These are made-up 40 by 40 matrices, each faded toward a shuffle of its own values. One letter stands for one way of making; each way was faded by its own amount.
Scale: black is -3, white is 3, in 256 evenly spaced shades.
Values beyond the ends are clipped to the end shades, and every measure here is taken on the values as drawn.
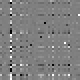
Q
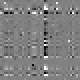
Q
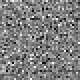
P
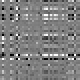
Q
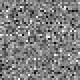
P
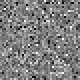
P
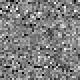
P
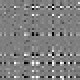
Q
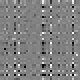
Q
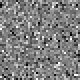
P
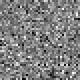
P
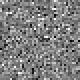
P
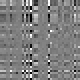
Q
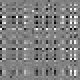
Q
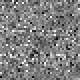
P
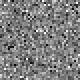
P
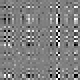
Q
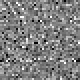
P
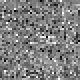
P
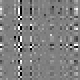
Q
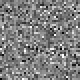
P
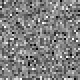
P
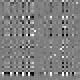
Q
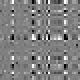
Q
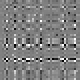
Q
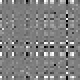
Q
